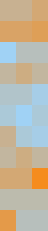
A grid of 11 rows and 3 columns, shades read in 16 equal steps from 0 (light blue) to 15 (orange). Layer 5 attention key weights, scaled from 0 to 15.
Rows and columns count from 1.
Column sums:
67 60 64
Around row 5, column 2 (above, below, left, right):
8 0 3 1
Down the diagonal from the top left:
7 10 4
